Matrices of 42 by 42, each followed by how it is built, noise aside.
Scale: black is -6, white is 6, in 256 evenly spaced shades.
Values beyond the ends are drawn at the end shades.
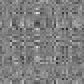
low rank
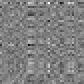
low rank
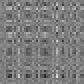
low rank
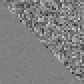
upper triangular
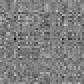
low rank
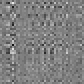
low rank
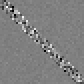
banded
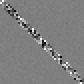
banded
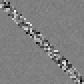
banded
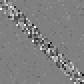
banded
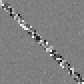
banded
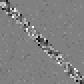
banded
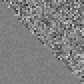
upper triangular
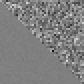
upper triangular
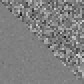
upper triangular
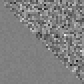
upper triangular
